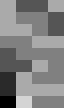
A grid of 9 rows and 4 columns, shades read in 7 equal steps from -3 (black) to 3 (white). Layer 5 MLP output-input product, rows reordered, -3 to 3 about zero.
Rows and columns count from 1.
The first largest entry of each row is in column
1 1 1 3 2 3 2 2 2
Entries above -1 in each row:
2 3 3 4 3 2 3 3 3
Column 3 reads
-1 0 0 1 0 1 0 1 0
